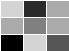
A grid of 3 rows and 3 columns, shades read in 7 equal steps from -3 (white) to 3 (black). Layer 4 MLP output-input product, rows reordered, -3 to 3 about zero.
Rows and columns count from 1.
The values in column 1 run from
-2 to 3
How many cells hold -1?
3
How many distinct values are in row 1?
3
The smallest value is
-2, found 2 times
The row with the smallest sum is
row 2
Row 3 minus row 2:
4 -2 2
